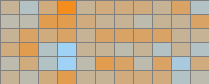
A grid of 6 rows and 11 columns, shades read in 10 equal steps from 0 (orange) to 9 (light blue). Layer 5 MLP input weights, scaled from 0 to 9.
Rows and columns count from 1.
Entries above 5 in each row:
2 3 0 5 6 3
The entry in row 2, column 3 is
2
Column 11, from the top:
7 3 5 7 4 6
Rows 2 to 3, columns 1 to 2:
6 6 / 5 3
